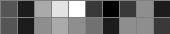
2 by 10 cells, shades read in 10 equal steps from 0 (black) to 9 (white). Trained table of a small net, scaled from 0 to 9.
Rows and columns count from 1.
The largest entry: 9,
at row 1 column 5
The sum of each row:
37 37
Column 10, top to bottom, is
1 2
